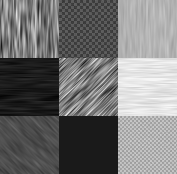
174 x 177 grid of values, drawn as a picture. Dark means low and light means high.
It is made of 3 by 3 panels. Panel 1,1: middling, streaked downward, strong in contrast. Panel 1,2: low, checkered. Panel 1,3: high, streaked downward, faint in contrast. Panel 2,1: very low, streaked across, faint in contrast. Panel 2,2: middling, slanting up to the right, strong in contrast. Panel 2,3: very high, streaked across, faint in contrast. Panel 3,1: low, slanting down to the right, faint in contrast. Panel 3,2: very low, flat. Panel 3,3: high, checkered.
